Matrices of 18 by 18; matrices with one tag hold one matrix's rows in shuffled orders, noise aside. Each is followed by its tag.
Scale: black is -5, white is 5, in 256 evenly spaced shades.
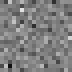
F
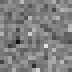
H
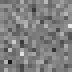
F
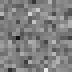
H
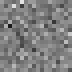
F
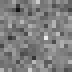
H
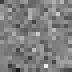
H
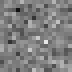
H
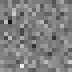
F
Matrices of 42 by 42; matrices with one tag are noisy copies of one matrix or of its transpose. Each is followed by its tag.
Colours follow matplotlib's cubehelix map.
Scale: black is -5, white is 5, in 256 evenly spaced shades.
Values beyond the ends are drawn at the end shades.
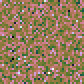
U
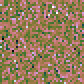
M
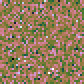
U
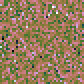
M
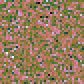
M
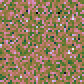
U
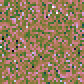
M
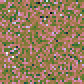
M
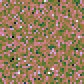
U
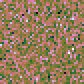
U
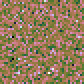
U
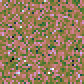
U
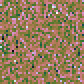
M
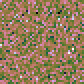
U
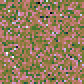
M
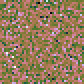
M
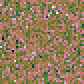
M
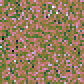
M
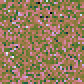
M
